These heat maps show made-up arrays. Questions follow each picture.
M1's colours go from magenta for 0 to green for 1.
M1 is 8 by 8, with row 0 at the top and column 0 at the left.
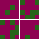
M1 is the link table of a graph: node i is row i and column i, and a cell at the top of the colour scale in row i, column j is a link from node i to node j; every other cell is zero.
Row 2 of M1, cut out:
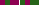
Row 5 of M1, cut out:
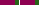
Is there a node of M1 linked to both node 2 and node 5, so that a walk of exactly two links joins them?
yes
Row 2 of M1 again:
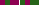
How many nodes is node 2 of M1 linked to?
4
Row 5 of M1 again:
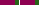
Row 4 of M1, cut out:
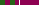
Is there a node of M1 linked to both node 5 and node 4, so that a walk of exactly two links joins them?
no
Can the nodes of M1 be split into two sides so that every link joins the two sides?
no
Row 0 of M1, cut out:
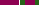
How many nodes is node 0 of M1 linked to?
2
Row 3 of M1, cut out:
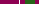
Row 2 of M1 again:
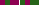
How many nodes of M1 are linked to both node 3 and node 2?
1
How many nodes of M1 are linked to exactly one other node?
1
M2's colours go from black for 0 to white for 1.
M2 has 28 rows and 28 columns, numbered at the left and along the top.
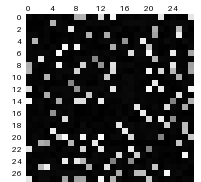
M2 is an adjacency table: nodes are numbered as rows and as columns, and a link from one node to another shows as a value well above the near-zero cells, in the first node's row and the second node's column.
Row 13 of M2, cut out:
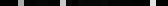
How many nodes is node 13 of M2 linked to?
3
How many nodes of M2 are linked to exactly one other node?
1
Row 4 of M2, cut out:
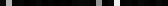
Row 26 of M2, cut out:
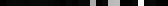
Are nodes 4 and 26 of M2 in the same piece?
yes
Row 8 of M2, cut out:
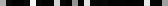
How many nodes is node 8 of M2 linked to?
7
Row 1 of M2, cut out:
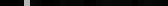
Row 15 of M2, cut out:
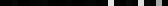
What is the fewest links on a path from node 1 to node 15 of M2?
4
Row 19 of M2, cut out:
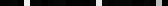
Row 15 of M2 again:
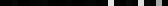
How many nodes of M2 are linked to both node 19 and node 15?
1
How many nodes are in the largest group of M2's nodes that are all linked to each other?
5
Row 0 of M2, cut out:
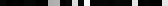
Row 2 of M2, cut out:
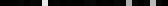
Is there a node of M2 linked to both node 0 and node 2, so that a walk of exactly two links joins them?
no
